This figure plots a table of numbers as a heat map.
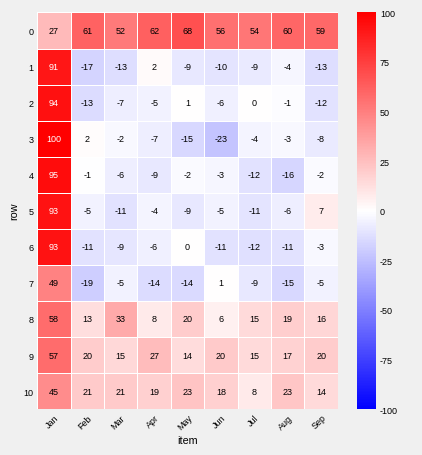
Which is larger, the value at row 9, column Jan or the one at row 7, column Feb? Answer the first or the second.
the first
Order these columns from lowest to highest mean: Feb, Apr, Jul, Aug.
Jul, Feb, Aug, Apr
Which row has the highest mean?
0
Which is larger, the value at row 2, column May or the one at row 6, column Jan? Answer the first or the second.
the second
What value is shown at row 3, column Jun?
-23
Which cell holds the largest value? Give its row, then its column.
3, Jan
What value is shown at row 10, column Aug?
23
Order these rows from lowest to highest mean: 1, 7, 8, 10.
7, 1, 8, 10
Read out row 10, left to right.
45 21 21 19 23 18 8 23 14
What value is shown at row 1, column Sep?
-13
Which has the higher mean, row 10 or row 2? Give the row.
10
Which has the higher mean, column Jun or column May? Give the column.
May
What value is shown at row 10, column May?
23
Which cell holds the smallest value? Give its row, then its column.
3, Jun
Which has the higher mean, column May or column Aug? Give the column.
May
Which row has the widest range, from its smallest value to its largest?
3
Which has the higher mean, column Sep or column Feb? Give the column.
Sep
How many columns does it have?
9
